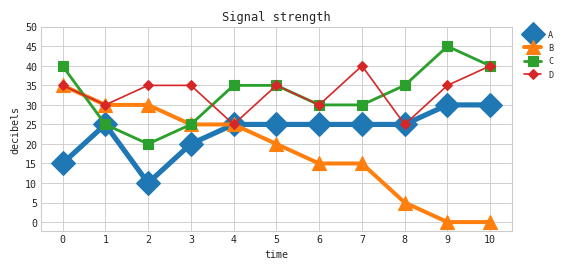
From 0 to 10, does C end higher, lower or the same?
the same
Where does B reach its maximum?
0
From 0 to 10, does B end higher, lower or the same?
lower
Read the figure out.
Title: Signal strength
x-axis: time, ticks 0 1 2 3 4 5 6 7 8 9 10
y-axis: decibels, ticks 0 5 10 15 20 25 30 35 40 45 50
Legend: A, B, C, D
Values:
A: 15 25 10 20 25 25 25 25 25 30 30
B: 35 30 30 25 25 20 15 15 5 0 0
C: 40 25 20 25 35 35 30 30 35 45 40
D: 35 30 35 35 25 35 30 40 25 35 40
